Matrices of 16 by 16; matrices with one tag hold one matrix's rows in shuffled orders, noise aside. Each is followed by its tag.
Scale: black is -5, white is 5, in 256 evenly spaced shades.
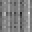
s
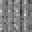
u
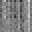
s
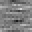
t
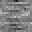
t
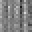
u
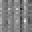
u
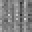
u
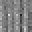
u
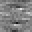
t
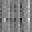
s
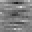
t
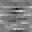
t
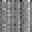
s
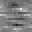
t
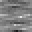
t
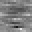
t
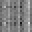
s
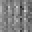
u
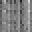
s
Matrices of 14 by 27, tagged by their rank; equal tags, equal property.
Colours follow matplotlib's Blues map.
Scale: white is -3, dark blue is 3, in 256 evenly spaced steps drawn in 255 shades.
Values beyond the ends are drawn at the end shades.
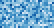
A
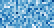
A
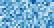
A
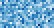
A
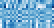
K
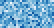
A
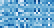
K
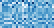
K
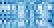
K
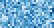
A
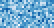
A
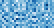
K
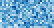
A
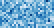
A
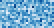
A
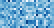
K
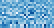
K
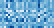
K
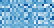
K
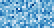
A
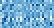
K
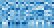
K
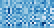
K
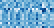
K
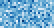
A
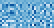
K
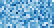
A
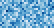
A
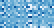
K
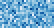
A
